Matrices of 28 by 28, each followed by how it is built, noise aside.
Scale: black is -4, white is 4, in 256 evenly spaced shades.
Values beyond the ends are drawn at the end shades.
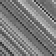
Toeplitz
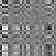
low rank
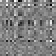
low rank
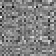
low rank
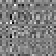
low rank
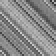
Toeplitz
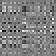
low rank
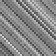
Toeplitz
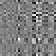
low rank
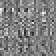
low rank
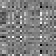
low rank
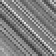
Toeplitz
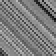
Toeplitz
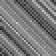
Toeplitz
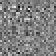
low rank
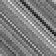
Toeplitz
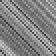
Toeplitz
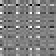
low rank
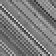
Toeplitz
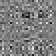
low rank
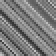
Toeplitz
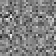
low rank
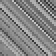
Toeplitz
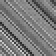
Toeplitz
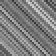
Toeplitz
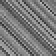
Toeplitz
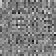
low rank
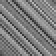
Toeplitz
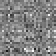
low rank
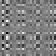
low rank
